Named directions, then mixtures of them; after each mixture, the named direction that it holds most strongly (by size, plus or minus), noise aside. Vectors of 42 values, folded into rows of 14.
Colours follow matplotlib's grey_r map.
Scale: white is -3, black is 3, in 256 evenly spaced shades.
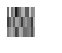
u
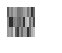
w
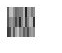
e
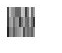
e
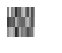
u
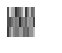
e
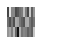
u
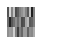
w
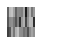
e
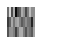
u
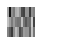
u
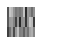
e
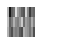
u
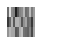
u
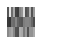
u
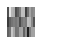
e
